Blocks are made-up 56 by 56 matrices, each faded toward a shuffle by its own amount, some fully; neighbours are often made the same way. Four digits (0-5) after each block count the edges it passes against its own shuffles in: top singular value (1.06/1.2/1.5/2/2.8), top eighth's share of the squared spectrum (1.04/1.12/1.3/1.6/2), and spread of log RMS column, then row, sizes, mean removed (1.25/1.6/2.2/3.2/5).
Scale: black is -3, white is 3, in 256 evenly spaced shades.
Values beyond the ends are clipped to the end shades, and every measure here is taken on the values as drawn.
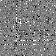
2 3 2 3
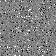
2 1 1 1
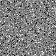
0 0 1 0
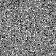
2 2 0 0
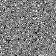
3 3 1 1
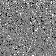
2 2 0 1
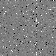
2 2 0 0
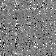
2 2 2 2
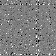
2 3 2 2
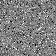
0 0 0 0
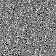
0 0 0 0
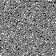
0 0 0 0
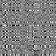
4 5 3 3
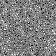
1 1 0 0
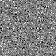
3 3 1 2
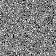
0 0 0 0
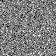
2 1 0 0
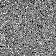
1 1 0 0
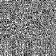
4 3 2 2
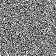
1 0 0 0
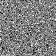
0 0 0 0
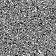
0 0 0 0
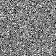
2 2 0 0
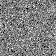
1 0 0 0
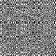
4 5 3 3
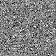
2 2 0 0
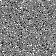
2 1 0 0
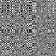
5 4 3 3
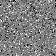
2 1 0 0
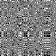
4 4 3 2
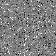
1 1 1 0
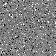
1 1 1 0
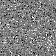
1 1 0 0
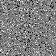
2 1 0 0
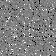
3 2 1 1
